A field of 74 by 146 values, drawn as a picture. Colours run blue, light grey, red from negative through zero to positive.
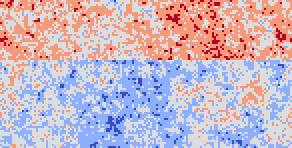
The bottom middle is the ninth with the lowest average. The top part is higher, up to a seam about 40% of the way down. The field is mottled with small blotches.
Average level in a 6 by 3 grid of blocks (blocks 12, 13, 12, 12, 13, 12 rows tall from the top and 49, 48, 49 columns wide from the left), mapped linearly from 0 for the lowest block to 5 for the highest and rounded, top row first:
445
445
323
102
102
101
